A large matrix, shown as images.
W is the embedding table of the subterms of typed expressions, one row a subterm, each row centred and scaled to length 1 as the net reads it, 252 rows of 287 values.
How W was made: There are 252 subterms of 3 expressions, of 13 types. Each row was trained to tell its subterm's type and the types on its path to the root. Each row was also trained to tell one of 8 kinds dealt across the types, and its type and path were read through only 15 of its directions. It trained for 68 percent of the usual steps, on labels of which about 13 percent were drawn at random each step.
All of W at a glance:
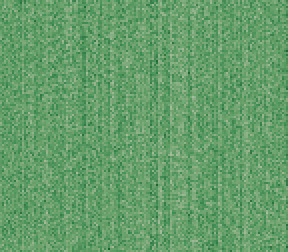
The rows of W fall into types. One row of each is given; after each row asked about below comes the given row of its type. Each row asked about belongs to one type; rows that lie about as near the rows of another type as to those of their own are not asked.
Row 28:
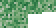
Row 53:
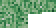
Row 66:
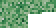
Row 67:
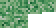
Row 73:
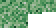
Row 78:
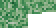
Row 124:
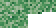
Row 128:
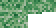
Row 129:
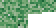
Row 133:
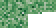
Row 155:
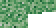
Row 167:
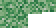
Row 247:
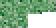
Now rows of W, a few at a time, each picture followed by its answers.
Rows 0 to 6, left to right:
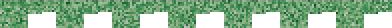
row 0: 28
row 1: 129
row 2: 128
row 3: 129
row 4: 78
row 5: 155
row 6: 128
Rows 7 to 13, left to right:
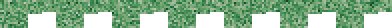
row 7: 73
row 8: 28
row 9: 66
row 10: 53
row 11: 129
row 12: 247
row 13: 67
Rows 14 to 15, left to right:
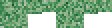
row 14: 78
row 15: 73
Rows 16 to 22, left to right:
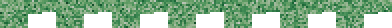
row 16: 53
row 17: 73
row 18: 167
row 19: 28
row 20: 247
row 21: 28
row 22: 155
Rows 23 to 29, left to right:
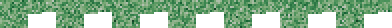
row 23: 66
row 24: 167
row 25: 66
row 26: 129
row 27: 28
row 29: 53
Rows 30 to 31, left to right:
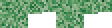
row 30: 167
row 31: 155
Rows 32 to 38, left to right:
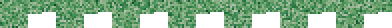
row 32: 124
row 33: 66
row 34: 28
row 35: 247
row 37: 155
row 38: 133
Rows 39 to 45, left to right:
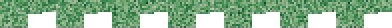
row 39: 124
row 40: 167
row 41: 67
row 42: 66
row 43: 66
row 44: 53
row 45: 247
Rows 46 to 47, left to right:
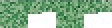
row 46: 124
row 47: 247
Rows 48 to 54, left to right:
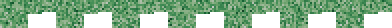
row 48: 28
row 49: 129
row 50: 133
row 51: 155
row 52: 67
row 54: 53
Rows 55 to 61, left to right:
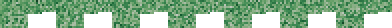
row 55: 133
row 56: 73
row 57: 155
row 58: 133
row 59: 28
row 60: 28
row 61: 167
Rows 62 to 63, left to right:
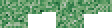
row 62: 78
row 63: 67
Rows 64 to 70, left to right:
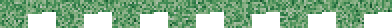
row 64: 133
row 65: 124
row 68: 78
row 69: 128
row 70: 53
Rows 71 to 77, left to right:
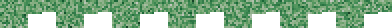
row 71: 53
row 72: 66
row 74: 124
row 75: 129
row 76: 78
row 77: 155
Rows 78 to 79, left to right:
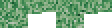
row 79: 53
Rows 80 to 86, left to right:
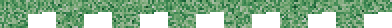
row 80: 73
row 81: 155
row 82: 133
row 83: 66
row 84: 28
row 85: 53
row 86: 53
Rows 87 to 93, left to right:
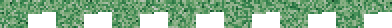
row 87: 73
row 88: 133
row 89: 133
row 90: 129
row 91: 124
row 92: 128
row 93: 73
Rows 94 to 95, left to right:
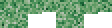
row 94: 155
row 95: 67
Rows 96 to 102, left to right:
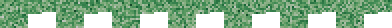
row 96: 66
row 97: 28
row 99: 28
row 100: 155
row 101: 124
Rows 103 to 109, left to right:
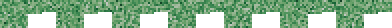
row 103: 247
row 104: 247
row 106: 155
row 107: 73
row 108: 66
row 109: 247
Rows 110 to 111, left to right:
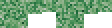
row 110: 129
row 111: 53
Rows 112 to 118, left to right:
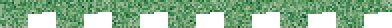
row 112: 28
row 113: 78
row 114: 67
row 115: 247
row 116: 67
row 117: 155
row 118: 247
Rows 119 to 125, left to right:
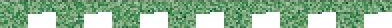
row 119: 124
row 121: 73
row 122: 124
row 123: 124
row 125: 53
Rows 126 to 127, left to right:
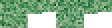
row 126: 28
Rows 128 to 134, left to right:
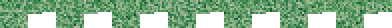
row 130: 73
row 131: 129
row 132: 124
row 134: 67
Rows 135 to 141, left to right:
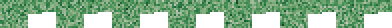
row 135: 67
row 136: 78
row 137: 124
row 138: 128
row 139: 66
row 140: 133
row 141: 53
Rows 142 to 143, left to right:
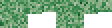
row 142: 124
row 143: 247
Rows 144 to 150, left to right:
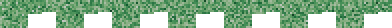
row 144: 155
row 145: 53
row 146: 78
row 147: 53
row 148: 124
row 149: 67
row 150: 129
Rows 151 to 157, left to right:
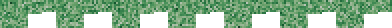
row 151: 78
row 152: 167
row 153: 167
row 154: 28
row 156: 247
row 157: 28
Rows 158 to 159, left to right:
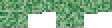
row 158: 128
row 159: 155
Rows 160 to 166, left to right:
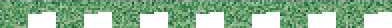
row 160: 66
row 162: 53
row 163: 78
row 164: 78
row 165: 67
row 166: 53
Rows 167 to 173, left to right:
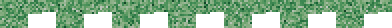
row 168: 67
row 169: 129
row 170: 133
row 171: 129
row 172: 28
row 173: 129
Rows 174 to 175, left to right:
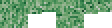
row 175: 67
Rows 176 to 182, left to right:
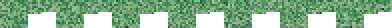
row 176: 124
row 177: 28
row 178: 133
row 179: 124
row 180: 73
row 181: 67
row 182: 67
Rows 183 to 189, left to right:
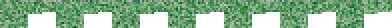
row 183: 155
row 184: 133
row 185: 247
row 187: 247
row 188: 129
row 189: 66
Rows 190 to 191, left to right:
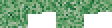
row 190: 78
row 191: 128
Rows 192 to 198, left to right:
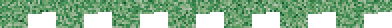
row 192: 78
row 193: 167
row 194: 129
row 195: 124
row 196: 247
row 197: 167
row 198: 129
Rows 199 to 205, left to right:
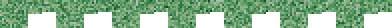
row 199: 124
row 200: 167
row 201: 128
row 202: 247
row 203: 28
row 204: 129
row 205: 67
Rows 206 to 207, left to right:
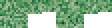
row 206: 67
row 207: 28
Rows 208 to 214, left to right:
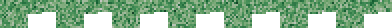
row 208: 67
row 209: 66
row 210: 133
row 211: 155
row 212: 78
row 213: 155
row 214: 67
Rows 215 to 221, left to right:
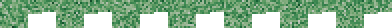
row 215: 167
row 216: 28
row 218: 78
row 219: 167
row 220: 124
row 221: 124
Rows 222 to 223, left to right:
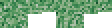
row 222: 124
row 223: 66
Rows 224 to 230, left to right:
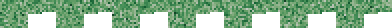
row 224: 133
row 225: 247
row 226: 128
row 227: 167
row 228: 67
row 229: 247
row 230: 247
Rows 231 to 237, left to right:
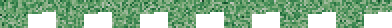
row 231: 78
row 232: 247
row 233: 73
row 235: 78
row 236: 66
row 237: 124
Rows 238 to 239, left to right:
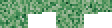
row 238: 73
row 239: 133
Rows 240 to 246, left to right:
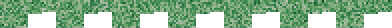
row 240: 66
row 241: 128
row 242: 53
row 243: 78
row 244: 124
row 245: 53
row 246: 129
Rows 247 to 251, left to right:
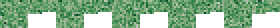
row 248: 129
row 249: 53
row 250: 67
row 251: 78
